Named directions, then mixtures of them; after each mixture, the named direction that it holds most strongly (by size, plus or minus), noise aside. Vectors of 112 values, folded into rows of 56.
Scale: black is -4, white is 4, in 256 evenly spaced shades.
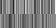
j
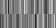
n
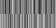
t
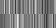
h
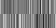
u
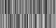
t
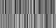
t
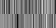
h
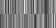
n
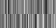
n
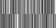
h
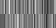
h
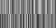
t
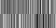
u
